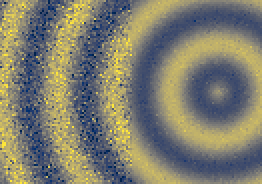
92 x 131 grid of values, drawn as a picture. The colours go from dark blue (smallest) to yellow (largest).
No overall slope runs across the table. Concentric rings centre on the middle right. The right part is calmer, past a seam about 50% of the way across.
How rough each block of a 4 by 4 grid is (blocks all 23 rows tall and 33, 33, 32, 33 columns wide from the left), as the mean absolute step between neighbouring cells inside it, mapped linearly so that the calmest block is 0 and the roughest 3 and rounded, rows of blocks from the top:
3300
3300
3300
3300
